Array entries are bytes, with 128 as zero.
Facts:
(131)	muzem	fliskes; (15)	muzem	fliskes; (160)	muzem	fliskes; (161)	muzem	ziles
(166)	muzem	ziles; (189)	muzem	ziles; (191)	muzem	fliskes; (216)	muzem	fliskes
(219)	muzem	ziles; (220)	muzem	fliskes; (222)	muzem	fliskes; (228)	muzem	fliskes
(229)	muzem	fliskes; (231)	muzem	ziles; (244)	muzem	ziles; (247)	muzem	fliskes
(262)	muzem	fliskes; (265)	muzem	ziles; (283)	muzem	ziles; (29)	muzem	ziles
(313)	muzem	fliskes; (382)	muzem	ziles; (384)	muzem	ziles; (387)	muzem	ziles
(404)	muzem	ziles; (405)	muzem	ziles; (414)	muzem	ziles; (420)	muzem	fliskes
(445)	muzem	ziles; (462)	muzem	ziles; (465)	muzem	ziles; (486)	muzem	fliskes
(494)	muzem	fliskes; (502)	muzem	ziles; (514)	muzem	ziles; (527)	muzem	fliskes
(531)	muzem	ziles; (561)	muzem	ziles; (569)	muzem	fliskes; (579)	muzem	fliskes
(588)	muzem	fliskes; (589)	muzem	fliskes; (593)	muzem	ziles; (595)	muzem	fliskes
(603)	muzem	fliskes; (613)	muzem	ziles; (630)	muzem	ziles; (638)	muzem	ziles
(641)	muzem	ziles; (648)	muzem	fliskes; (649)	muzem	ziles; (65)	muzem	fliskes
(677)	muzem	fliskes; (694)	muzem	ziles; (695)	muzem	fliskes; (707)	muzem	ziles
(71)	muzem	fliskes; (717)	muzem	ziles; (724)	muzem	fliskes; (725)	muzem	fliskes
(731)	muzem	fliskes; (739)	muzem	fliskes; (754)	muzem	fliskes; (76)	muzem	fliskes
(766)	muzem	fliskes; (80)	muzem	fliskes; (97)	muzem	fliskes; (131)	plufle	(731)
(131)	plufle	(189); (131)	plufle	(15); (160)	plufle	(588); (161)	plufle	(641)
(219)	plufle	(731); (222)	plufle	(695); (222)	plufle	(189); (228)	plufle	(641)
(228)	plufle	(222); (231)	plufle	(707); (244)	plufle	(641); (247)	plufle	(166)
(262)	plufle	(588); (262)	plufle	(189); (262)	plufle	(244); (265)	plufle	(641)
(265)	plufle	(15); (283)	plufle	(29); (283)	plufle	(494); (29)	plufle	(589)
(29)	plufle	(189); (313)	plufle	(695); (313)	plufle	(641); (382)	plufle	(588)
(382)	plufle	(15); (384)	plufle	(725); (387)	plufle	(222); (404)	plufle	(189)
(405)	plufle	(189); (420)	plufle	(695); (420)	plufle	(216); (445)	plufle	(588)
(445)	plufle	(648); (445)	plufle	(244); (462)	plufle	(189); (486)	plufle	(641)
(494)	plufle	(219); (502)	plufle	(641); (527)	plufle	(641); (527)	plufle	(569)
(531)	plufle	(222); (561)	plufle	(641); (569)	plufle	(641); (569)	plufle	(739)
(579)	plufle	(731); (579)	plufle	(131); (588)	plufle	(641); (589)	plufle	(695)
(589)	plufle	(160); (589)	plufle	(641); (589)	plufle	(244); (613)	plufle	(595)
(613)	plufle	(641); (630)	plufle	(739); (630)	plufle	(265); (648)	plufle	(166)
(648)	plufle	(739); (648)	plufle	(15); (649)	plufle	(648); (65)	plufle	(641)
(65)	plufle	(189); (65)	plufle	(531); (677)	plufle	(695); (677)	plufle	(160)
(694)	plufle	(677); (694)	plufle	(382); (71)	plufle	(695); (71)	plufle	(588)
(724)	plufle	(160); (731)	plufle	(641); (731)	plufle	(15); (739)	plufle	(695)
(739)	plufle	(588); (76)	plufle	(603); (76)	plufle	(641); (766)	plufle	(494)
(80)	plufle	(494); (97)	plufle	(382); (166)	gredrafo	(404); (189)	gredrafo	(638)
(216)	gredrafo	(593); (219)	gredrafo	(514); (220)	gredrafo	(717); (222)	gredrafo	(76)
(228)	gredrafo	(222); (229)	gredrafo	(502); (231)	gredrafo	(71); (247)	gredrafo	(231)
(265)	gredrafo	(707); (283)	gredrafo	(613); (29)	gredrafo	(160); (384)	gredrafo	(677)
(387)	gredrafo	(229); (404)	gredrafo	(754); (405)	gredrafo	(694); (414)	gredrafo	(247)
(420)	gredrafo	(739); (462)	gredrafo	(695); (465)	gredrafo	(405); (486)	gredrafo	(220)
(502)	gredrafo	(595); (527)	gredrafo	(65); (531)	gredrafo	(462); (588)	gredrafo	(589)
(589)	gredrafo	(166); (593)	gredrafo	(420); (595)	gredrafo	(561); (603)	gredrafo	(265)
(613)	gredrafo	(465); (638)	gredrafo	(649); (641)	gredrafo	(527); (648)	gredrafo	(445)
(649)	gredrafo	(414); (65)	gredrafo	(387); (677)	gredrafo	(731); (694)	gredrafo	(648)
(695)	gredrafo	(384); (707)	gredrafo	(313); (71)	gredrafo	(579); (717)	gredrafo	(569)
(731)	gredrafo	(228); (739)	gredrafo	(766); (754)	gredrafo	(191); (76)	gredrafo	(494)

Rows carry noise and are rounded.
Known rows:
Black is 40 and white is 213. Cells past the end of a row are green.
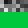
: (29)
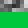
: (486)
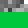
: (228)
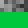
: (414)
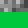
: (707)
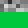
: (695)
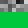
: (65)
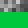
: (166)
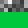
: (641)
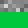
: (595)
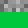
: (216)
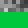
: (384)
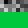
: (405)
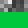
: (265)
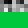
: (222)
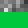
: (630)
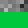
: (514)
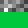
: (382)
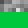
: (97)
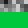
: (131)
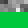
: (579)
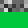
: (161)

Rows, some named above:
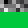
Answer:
(404)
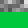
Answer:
(527)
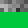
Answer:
(387)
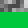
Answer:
(486)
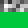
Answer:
(739)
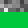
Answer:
(531)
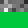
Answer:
(445)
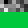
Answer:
(189)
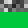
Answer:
(561)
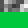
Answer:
(588)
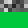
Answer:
(561)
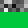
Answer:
(244)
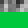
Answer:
(589)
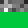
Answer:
(445)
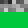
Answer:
(262)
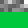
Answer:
(527)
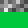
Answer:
(382)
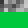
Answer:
(313)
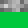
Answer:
(229)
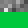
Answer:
(630)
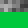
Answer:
(283)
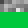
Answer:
(97)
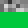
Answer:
(695)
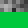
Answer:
(649)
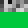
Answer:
(160)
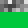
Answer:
(731)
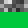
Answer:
(502)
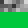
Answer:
(569)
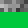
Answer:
(387)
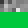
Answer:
(724)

